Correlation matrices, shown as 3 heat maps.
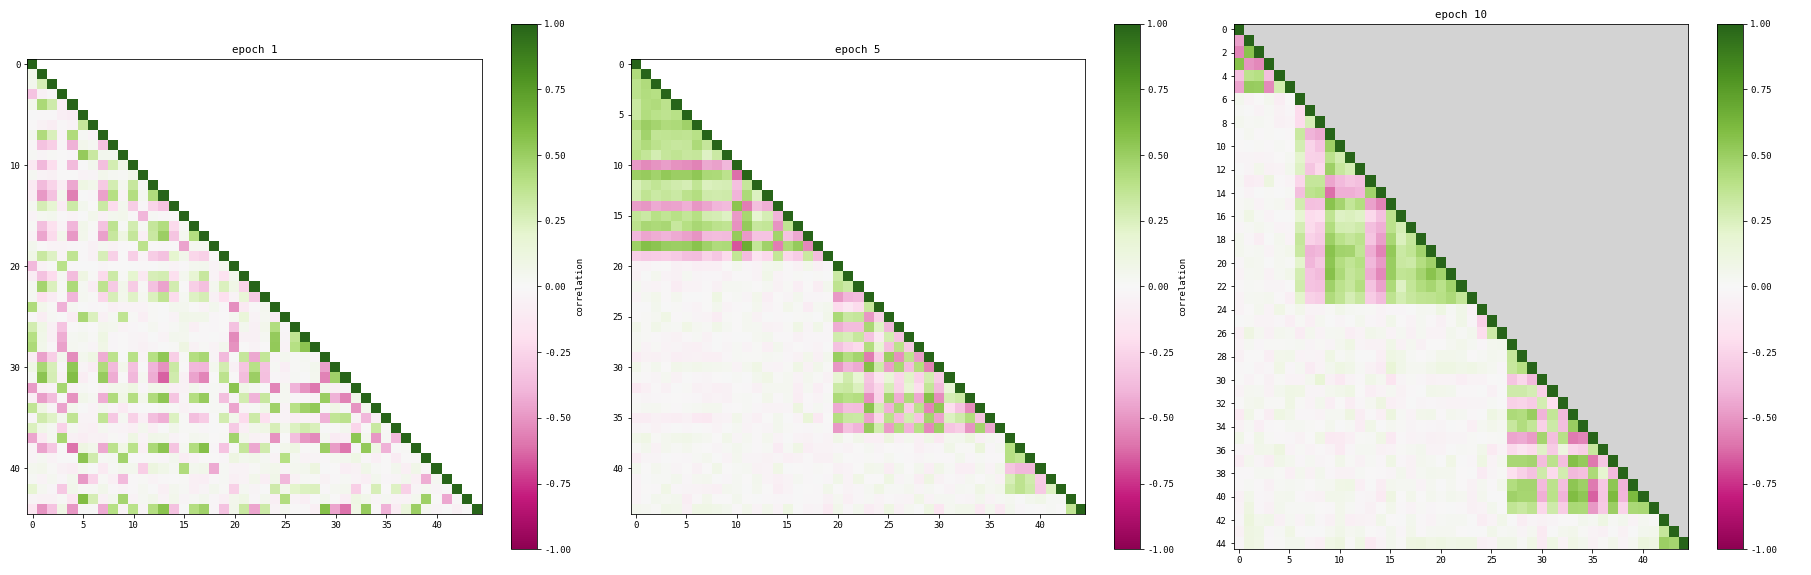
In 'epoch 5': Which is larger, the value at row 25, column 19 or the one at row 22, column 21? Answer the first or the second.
the second
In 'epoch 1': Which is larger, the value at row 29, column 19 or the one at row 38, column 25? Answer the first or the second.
the second
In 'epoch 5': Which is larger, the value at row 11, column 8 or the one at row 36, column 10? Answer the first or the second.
the first
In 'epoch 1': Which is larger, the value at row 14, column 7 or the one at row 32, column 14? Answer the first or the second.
the first
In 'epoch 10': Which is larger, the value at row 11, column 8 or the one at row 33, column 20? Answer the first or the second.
the second
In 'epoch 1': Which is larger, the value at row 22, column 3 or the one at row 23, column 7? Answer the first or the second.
the first
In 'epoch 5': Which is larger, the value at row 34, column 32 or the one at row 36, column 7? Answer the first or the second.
the second
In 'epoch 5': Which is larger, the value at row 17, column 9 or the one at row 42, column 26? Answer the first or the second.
the second
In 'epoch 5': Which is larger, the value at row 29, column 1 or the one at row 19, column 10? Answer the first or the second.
the second
